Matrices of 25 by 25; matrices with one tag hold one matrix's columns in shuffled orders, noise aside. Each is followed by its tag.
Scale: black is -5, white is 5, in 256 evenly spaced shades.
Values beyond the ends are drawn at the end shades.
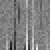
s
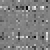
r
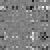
r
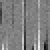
s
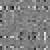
r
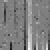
s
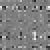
r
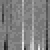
s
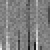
s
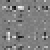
r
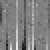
s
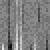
s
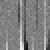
s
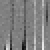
s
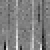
s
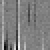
s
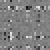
r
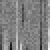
s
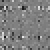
r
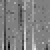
s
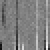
s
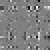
r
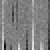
s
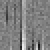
s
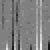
s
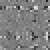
r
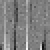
s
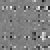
r
